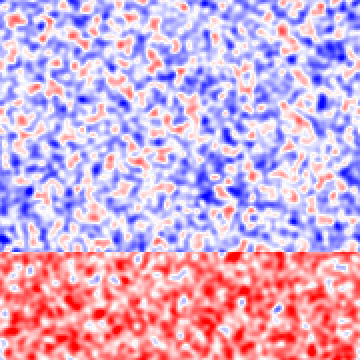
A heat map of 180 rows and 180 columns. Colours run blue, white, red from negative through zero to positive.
No lone cell stands out from its neighbours. The texture is blotchy. No regular stripes run through it. A horizontal seam about 70% of the way down splits the table, and the bottom part is higher.
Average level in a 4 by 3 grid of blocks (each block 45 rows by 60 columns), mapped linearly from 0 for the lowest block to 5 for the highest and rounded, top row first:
0 0 0
0 0 0
1 1 1
5 5 5
